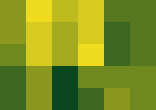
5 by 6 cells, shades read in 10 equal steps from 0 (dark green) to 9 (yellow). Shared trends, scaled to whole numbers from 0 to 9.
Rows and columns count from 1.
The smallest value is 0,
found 2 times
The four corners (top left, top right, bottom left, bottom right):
5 3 2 4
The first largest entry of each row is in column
2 2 4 2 2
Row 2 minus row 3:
1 0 0 -1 0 0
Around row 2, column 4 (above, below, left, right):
8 9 6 2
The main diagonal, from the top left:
5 8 6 4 5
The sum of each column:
18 35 19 31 16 17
